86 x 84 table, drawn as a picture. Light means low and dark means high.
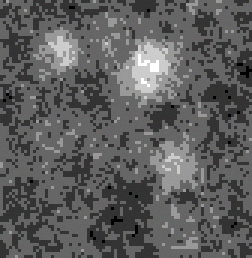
Dips: three. Grain: blotchy. Mirror symmetry: none. Ninth with the lowest average: top middle.
